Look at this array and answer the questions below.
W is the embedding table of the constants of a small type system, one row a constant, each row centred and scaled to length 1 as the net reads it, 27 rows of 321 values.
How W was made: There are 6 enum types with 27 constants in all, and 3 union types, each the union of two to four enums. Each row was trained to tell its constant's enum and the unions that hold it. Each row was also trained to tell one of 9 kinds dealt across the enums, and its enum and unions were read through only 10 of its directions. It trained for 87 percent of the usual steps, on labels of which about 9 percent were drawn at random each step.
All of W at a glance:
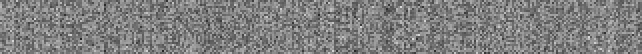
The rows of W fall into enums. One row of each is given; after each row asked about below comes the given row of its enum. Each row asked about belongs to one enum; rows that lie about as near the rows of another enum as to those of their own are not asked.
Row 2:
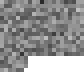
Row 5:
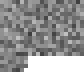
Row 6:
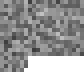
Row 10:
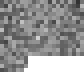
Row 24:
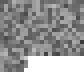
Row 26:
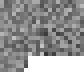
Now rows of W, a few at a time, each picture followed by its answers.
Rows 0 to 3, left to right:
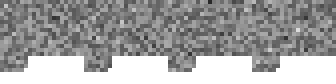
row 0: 10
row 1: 24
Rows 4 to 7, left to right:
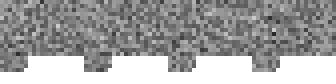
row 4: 5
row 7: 26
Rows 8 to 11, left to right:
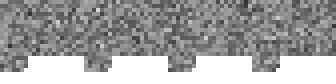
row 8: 5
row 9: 6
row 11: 26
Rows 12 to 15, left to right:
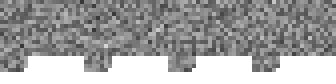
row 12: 2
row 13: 2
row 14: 26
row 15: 5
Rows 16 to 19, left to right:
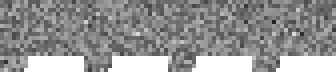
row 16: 2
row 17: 24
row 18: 10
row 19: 24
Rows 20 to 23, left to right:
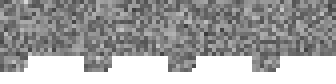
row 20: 10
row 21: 24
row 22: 5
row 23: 26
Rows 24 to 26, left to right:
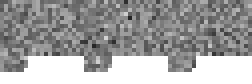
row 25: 10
